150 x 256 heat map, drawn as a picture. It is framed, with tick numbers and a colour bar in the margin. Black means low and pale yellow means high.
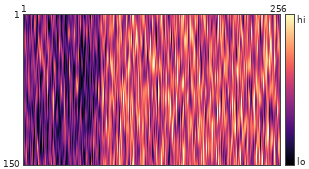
On average the colour sits 50% of the way up the scale. The histogram is bell-shaped. The right part is higher, past a seam about 30% of the way across. The grain runs up and down.
